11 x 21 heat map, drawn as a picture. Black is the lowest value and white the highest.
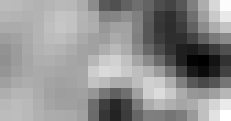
Overall the values sit about 60% of the way up the scale. A vertical seam about 40% of the way across splits the table, and the left part is calmer. The middle right is the ninth with the lowest average.
